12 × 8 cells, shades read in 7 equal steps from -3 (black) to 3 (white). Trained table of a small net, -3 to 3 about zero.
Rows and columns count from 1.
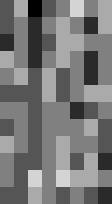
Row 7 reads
0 0 -1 0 0 -2 -1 0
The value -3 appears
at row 1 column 3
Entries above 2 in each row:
0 0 0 0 0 0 0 0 0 0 0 0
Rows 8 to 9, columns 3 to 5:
-1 0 0 / -1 0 1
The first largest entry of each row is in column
6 5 5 1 2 4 1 7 1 5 3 3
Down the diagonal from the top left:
-1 0 -2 0 -1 0 -1 -1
